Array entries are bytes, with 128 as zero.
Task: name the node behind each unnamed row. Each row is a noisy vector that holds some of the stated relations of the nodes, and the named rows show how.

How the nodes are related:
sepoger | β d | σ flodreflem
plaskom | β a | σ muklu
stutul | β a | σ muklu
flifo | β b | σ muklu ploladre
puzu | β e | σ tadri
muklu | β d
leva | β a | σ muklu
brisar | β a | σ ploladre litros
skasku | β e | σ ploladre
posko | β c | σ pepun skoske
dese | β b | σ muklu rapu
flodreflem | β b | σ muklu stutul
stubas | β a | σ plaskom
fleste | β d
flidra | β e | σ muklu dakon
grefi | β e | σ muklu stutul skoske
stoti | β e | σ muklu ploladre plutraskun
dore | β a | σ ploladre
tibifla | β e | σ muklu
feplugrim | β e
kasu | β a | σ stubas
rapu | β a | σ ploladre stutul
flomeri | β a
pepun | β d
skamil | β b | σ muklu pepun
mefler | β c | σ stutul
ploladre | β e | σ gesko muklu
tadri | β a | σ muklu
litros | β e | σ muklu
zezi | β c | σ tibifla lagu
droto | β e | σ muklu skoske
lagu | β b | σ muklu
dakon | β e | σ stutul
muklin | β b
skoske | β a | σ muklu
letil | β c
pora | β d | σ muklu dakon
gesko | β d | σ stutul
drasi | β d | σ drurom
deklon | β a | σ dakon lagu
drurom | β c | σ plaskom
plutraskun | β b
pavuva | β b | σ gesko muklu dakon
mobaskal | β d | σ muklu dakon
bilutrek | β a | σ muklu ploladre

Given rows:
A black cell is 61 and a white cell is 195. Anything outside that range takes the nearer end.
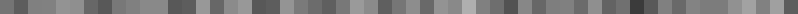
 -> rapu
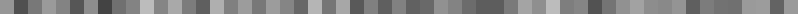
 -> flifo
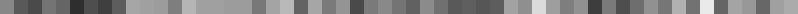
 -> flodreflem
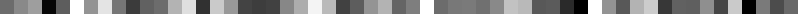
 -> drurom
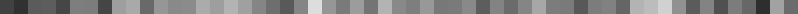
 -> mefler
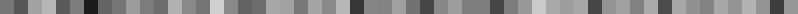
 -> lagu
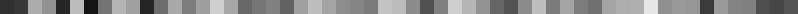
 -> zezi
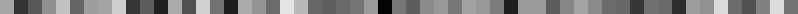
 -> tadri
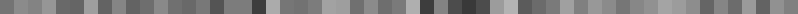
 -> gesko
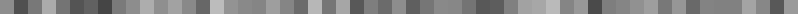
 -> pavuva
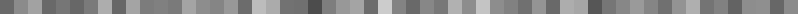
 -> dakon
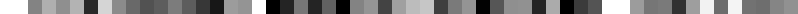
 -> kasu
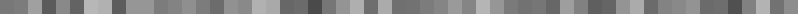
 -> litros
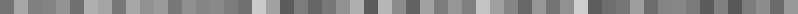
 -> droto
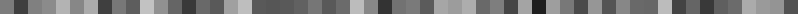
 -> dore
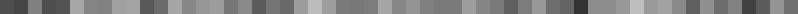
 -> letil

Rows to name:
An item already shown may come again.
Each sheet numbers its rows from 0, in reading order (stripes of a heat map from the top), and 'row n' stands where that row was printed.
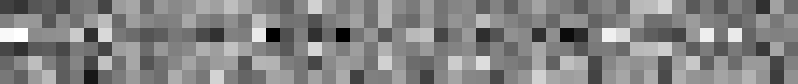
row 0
mefler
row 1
feplugrim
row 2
stubas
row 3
mefler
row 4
tibifla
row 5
lagu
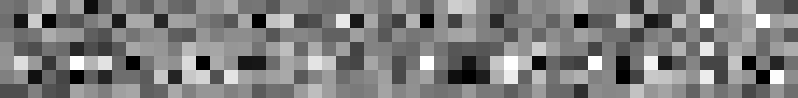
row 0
deklon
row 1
plutraskun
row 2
leva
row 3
flodreflem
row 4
drasi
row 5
sepoger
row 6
letil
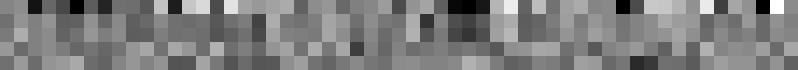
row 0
sepoger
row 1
gesko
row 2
fleste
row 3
muklin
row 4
skoske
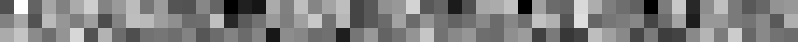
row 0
pepun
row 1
skamil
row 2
plaskom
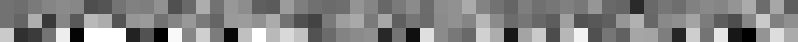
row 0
stutul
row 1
stoti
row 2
puzu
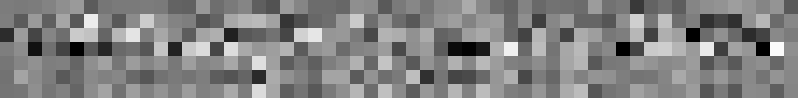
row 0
flomeri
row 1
skasku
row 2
posko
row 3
sepoger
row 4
flidra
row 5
muklu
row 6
flidra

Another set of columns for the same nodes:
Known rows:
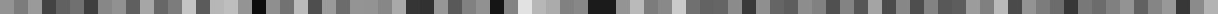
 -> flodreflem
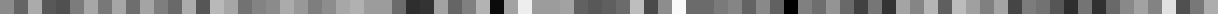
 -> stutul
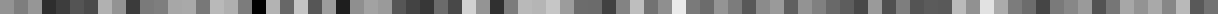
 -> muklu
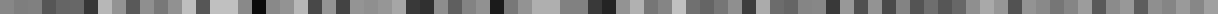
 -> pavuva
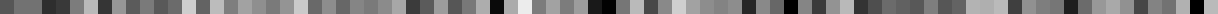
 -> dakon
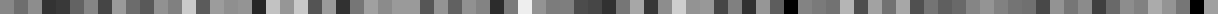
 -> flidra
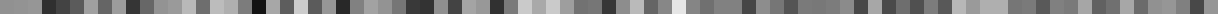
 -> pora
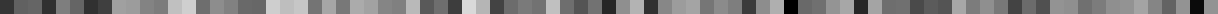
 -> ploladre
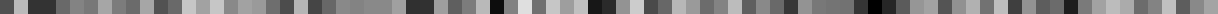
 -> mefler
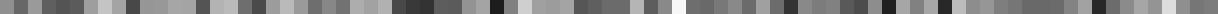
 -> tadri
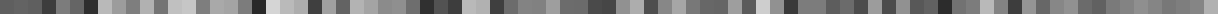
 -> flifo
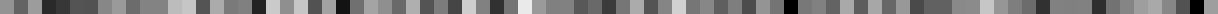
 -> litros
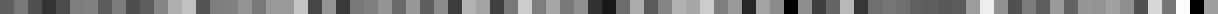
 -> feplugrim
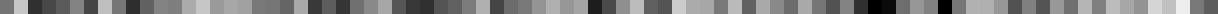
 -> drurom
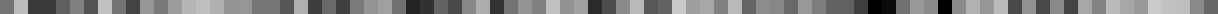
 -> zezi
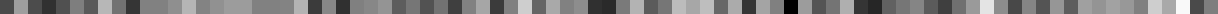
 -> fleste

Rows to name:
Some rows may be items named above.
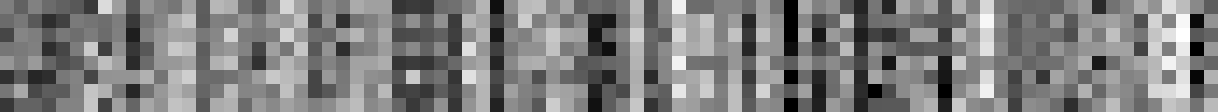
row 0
leva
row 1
feplugrim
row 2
flomeri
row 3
puzu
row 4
plaskom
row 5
skasku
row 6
stubas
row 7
rapu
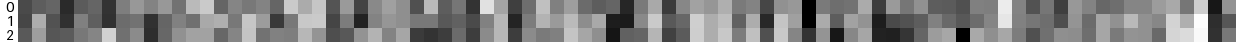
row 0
stoti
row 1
pepun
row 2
kasu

